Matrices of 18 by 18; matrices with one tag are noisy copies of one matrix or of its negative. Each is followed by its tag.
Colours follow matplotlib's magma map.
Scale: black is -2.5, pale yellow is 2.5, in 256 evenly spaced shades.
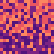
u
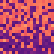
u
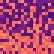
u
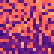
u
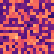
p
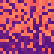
u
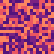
p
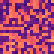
p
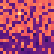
u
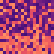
u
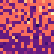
u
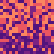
u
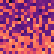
u
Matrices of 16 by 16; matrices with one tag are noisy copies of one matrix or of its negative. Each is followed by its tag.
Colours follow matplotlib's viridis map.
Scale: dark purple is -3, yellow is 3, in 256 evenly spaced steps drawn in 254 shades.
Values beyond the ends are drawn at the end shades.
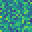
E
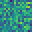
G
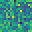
G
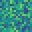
E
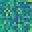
G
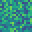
E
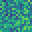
E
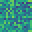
G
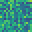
G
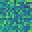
G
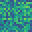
G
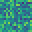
G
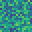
E
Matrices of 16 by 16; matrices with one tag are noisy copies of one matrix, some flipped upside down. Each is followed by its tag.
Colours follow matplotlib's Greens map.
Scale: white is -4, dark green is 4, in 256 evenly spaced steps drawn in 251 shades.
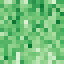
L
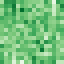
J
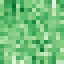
J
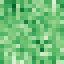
J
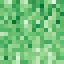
L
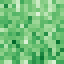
L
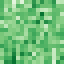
J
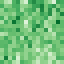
L
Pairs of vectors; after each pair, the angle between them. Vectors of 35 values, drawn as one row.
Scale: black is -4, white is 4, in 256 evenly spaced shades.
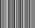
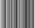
orthogonal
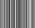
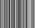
nearly parallel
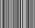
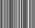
nearly opposite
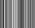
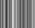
partly aligned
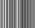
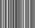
partly opposed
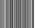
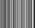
nearly opposite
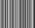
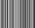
nearly parallel
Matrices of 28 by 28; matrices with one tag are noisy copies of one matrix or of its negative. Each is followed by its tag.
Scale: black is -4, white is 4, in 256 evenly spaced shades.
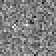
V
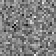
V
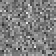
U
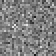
V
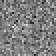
V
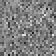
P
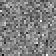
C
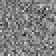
P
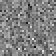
U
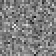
V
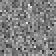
U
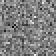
V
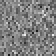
P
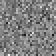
P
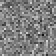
C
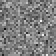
C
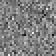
P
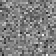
C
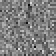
U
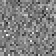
P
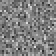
U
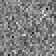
P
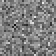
V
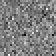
P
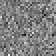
P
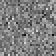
P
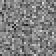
V
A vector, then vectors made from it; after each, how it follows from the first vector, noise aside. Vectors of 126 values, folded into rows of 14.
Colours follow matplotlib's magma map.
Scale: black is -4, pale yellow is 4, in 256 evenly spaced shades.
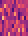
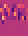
partly zeroed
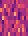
copied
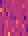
partly zeroed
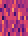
negated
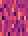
negated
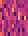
negated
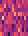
sign-scrambled
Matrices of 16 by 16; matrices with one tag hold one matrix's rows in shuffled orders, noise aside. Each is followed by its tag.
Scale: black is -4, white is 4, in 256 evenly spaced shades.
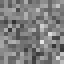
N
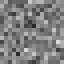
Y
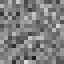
Y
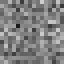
N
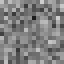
N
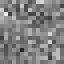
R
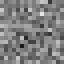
R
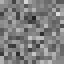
Y
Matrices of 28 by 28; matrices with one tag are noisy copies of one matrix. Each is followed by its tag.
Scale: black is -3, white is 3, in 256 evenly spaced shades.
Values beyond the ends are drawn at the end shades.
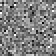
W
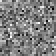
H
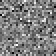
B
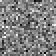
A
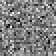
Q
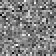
B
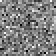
A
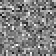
B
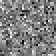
H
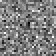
A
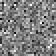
W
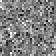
H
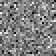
W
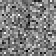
A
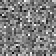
B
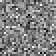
A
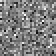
W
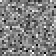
A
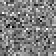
Q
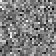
H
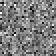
W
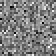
W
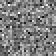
Q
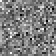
H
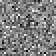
A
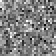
H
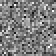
W
